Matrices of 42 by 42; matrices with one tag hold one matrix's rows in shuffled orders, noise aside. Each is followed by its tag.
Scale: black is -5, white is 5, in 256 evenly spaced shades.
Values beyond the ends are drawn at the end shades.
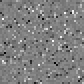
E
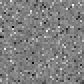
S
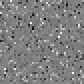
S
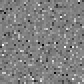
E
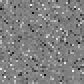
S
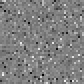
E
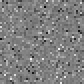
S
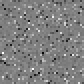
E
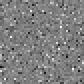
S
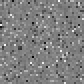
S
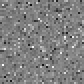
E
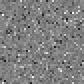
E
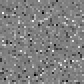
E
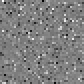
E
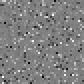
E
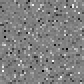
E
